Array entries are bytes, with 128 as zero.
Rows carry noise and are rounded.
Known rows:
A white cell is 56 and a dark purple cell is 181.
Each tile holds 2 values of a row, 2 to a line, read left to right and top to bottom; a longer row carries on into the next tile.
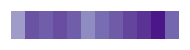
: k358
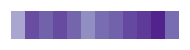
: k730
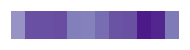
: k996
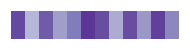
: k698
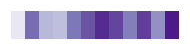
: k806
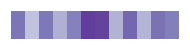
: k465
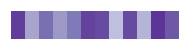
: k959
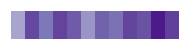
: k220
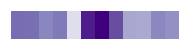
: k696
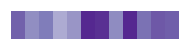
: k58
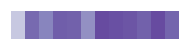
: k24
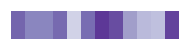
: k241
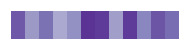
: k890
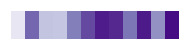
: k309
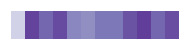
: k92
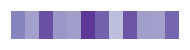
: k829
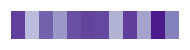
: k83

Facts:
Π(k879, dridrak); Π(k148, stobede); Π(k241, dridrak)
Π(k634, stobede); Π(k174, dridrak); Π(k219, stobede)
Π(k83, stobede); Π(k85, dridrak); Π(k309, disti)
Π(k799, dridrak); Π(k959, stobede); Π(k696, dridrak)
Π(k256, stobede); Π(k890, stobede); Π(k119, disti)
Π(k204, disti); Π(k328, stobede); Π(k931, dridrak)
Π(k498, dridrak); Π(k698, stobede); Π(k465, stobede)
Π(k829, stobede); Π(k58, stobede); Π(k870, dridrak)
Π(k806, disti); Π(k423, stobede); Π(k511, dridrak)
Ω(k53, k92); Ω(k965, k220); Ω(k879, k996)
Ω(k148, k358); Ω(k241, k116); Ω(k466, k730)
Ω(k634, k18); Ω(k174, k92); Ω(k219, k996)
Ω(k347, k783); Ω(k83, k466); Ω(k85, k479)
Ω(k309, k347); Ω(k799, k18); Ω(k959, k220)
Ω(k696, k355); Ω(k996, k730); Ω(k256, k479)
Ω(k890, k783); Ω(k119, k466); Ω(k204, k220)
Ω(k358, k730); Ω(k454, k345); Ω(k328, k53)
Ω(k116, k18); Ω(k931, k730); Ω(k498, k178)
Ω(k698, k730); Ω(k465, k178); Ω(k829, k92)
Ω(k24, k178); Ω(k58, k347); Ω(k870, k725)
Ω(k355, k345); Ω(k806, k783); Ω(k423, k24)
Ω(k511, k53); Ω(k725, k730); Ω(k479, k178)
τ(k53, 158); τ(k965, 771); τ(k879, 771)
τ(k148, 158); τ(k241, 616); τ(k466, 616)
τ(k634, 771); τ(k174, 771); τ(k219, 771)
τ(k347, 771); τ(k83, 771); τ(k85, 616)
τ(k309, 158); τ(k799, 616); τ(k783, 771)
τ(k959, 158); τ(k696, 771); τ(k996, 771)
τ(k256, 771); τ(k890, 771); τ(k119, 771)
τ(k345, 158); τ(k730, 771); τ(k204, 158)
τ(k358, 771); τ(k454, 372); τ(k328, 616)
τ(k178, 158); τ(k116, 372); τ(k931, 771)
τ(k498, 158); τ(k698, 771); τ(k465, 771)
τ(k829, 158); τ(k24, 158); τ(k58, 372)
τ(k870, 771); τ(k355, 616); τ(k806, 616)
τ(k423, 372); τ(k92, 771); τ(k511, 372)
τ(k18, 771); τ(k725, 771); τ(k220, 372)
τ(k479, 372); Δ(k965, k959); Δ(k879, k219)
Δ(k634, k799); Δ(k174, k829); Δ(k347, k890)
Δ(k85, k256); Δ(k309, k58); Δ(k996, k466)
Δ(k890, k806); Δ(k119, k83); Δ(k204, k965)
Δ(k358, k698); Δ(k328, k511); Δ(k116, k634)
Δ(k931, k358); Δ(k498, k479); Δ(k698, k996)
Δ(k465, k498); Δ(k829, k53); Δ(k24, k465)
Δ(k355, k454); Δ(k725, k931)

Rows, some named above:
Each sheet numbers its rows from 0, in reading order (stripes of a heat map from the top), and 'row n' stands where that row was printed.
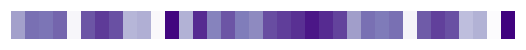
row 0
k511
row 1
k347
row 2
k511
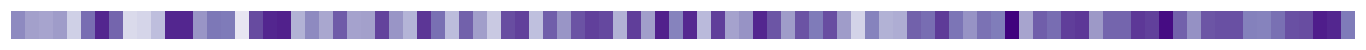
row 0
k85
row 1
k879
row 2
k328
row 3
k83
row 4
k219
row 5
k204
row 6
k466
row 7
k996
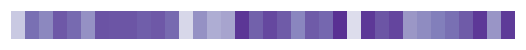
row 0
k24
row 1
k119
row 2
k53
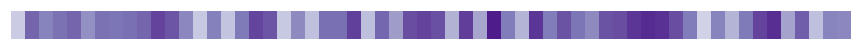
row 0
k479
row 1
k256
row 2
k83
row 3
k783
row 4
k423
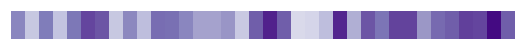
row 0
k256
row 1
k85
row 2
k466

